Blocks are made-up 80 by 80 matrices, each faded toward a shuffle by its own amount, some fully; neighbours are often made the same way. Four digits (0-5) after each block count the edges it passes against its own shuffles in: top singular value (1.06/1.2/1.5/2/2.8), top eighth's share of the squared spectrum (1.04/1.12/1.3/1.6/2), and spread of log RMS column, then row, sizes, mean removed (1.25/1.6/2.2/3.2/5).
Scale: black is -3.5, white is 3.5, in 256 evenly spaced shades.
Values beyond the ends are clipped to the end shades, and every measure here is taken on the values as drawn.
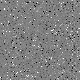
2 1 0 0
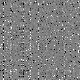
4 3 2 1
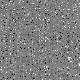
3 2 1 0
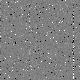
3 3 1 0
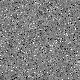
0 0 0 0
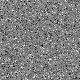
0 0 0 0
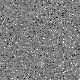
1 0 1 0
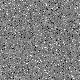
0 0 0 0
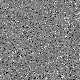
0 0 0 0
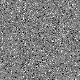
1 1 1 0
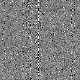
3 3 3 0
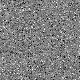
0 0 1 0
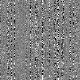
2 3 4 0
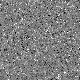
0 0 0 0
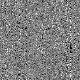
2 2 3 0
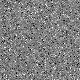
0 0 1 0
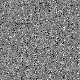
1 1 2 0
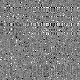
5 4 2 2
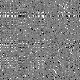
4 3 2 2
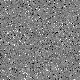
2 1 0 0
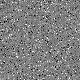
2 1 0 0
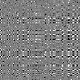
5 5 3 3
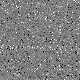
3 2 0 1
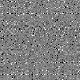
4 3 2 2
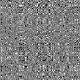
4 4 3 3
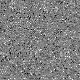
3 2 1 1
